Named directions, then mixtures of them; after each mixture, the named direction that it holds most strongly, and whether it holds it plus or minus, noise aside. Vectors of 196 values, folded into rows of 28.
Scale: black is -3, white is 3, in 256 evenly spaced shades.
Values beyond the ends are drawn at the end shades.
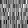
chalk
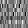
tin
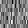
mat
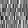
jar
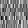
jar, plus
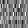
tin, minus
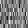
tin, plus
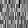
jar, minus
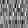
tin, minus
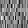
jar, minus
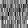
chalk, minus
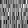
chalk, plus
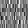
jar, plus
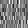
jar, plus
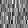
mat, minus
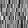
jar, minus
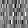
tin, minus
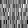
chalk, plus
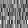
chalk, minus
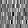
mat, minus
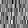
mat, plus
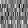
tin, plus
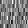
mat, minus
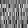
chalk, plus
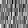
mat, plus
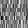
jar, plus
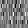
tin, minus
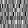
tin, plus
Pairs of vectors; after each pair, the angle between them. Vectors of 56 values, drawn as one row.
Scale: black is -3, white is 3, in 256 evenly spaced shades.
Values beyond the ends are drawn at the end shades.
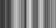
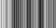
nearly opposite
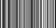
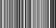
orthogonal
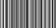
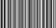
nearly opposite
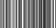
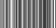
nearly parallel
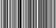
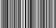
partly aligned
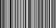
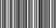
partly aligned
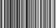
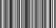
partly aligned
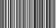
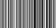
nearly parallel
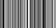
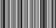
partly aligned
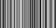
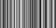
nearly parallel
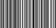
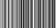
nearly opposite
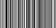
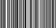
nearly opposite
